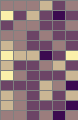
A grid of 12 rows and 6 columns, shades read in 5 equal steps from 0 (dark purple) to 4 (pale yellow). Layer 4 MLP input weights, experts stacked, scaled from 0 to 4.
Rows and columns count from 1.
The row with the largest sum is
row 6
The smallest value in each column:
1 1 1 0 0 0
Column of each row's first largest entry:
4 1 2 1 1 1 1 1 4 1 1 1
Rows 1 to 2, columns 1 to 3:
2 2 2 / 4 1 3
